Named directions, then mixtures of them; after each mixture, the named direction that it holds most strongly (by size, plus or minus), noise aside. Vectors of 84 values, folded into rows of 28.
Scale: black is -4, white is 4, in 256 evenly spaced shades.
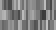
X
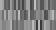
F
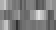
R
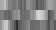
R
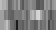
R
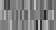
F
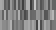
F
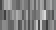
X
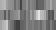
R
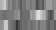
R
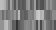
R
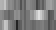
R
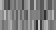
F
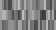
X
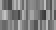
X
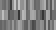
X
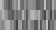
X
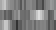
R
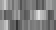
R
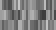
X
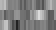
R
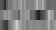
R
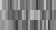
X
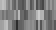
R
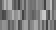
X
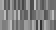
F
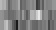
R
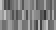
X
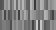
F
